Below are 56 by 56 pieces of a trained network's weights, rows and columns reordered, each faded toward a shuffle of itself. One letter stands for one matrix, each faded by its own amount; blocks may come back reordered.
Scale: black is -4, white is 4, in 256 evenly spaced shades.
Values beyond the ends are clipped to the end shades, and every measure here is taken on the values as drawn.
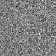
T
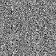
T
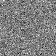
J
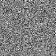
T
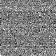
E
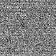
E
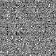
E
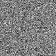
J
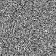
J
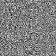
T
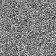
T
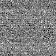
E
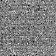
E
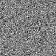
T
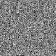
J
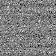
E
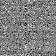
E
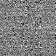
E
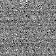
E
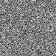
J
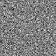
T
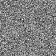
J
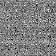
E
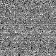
E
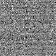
E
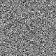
T
